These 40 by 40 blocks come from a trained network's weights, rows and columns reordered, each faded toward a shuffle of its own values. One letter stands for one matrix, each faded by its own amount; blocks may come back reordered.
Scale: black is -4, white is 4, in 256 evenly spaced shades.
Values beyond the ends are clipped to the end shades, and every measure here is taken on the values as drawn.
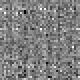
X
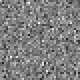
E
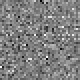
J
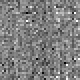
X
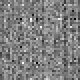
X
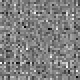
X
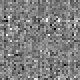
X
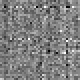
X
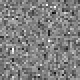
J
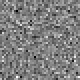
J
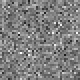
E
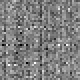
X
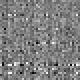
X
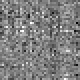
X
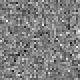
E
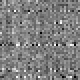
X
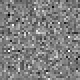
J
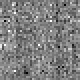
X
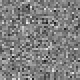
J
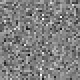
J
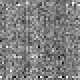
X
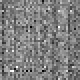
X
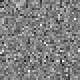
E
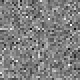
J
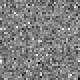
E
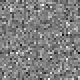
J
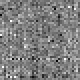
X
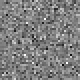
E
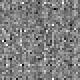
X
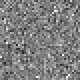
E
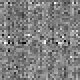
X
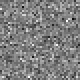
E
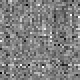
X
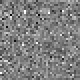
E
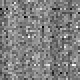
X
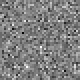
E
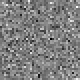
E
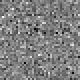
J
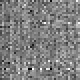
X
